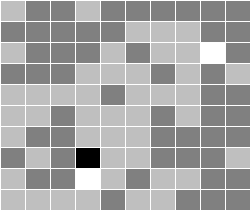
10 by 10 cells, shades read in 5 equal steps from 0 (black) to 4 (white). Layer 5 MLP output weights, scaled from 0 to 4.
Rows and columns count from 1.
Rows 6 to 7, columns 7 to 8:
2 3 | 2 2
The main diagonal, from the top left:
3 2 2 3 2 3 2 2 2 2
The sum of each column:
27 24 22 26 26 27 25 26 22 22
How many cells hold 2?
52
